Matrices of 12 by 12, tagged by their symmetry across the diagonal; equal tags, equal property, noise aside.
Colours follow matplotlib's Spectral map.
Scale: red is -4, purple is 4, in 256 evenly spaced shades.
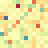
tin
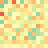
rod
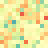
tin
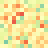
rod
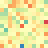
tin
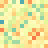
rod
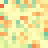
tin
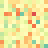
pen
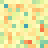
rod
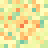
rod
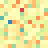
tin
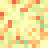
rod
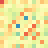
rod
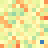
rod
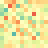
tin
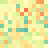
pen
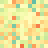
pen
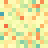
pen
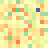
pen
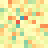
tin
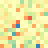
pen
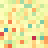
pen
